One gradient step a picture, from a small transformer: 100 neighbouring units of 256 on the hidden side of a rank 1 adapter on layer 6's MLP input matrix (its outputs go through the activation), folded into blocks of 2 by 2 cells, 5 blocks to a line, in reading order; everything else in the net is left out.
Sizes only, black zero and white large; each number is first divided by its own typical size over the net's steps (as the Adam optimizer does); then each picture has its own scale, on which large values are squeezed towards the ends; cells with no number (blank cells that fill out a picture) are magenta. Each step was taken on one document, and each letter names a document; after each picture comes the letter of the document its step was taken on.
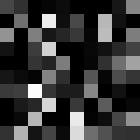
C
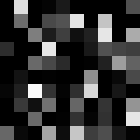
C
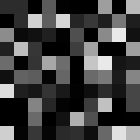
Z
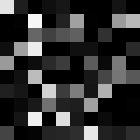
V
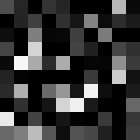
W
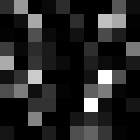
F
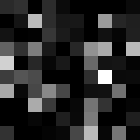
F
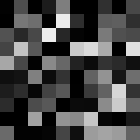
Z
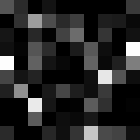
F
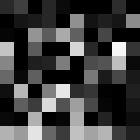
W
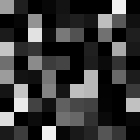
W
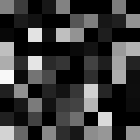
W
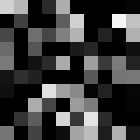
V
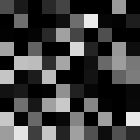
W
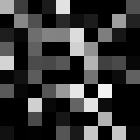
V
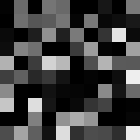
Z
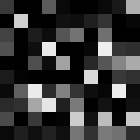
C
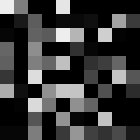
V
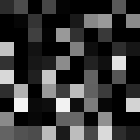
W
